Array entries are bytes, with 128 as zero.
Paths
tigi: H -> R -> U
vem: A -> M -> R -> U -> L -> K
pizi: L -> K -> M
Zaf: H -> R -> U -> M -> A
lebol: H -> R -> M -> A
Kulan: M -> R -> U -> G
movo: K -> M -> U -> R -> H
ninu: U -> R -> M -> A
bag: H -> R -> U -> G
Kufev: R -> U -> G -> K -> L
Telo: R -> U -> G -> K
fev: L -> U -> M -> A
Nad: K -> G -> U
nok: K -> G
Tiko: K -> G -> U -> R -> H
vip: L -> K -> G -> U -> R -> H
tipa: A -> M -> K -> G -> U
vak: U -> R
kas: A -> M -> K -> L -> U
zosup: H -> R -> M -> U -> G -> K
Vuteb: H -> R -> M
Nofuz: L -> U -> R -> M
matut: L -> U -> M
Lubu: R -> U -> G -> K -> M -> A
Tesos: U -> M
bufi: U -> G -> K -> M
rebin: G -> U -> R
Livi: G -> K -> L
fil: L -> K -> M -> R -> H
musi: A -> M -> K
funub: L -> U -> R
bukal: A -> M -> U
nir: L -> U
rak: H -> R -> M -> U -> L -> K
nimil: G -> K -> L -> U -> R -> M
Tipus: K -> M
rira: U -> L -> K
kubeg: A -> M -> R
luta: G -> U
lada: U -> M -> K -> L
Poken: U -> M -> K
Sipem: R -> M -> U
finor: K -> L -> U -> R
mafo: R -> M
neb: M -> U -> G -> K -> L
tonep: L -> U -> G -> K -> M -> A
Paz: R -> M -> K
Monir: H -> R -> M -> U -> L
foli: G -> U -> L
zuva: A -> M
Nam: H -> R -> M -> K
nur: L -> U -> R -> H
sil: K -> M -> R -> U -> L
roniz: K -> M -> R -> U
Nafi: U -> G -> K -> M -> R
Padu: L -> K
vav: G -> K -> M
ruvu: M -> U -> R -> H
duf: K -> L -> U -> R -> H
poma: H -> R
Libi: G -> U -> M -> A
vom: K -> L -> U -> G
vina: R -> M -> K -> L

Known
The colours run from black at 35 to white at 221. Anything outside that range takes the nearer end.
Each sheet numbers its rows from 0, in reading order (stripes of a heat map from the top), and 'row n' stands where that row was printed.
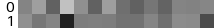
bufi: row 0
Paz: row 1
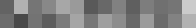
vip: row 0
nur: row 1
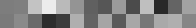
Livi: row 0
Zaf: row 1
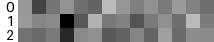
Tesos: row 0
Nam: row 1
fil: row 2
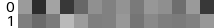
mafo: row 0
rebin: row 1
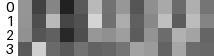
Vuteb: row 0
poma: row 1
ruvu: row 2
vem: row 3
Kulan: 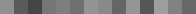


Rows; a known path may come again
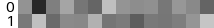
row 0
Tesos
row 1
Tiko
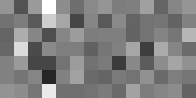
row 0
luta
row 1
neb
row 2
duf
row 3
Lubu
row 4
zosup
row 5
fil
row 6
Libi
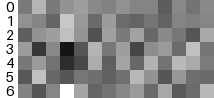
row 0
Telo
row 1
bufi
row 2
rira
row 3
Vuteb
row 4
Zaf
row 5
vem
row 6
foli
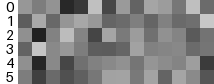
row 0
lebol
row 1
vip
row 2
matut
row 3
kas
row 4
mafo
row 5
Sipem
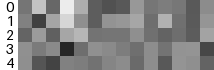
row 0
tonep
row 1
nir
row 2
Kufev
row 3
Paz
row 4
Kulan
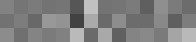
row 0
Poken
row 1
lada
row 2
bag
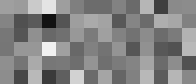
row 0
nok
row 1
ruvu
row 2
nur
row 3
vom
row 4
Tipus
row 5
poma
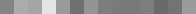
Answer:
Nad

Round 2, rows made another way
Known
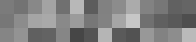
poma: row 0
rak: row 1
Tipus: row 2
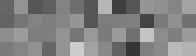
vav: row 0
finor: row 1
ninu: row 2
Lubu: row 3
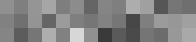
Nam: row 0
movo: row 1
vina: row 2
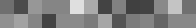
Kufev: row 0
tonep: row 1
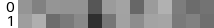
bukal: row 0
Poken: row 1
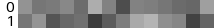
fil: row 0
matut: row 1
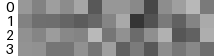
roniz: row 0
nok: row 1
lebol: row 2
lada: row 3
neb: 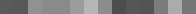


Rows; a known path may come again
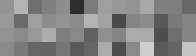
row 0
Poken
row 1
kas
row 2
Nam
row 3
zuva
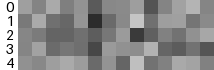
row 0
roniz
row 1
Tesos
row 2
nok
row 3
rira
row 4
Sipem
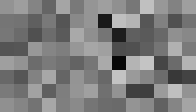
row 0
ninu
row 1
nur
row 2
Livi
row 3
neb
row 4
musi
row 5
bag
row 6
Tiko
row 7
Paz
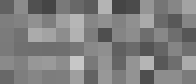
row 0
vav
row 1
Zaf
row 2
Monir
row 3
vom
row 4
lebol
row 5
finor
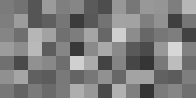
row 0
mafo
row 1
matut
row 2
tigi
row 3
Nad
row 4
Kufev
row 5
fev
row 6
vip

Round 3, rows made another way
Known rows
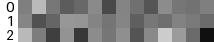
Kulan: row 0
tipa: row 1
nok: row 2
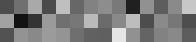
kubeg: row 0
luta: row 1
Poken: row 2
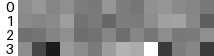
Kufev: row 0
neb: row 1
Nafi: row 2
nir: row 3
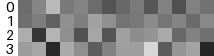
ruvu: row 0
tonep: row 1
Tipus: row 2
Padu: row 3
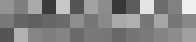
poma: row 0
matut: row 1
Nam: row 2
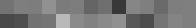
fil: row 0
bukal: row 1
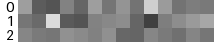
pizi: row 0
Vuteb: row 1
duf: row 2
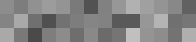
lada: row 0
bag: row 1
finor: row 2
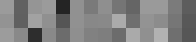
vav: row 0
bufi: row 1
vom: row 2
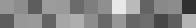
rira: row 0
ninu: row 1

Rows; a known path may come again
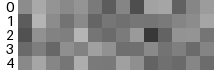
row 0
vina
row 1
Nam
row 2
musi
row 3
tonep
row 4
vem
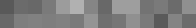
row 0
fev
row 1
nur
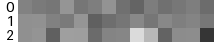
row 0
vip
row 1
zosup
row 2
rira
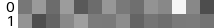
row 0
foli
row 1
tipa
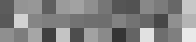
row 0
lebol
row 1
Paz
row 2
poma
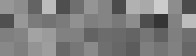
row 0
Livi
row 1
Sipem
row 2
movo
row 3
Tiko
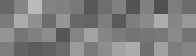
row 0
ruvu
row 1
Monir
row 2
nimil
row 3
matut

